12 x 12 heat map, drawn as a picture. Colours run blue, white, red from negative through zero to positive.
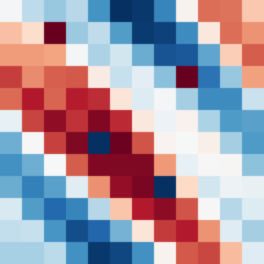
There is no seam. On average the colour sits 50% of the way up the scale. No row or column stands out. No overall slope runs across the table. The ninth with the lowest average is the top middle. Streaks slant down to the right. Four lone cells stand out: two far higher and two far lower than their neighbours.
